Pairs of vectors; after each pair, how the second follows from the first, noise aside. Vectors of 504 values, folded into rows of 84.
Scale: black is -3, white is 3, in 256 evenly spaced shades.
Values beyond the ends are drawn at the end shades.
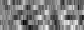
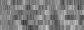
shrunk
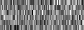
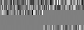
partly zeroed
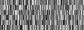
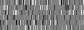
partly zeroed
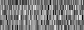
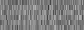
shrunk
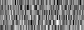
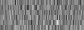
shrunk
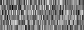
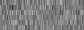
shrunk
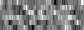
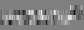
partly zeroed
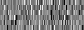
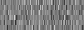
shrunk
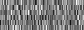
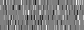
partly zeroed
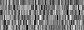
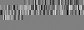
partly zeroed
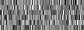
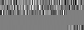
partly zeroed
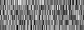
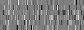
partly zeroed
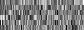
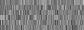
shrunk
